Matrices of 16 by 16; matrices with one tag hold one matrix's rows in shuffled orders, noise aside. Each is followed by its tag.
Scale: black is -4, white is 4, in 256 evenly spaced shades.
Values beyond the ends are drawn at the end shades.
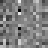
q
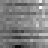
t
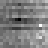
t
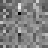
q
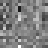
q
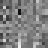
q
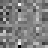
q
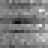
t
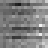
t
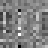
q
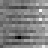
t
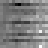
t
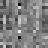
q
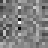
q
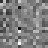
q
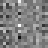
q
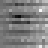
t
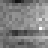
t
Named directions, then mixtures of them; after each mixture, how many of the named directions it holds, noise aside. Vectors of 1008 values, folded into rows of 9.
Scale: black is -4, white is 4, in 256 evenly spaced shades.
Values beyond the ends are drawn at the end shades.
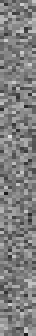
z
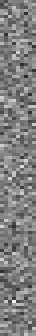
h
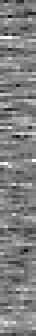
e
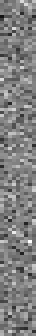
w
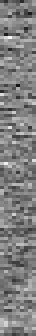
two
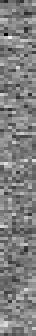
three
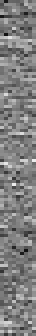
three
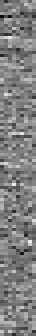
two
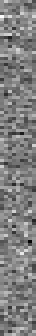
two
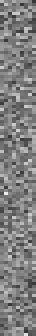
one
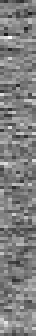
two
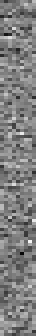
three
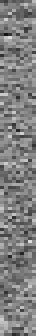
three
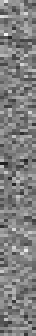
three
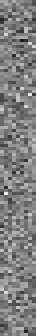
two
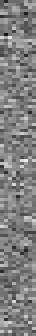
three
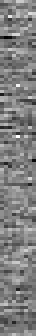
two
